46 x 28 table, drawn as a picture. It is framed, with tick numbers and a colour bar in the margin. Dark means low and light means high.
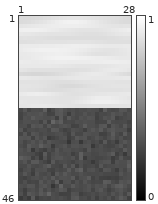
It is made of 2 by 1 panels. Panel 1,1: very high, streaked across, faint in contrast. Panel 2,1: low, fine-grained, faint in contrast.
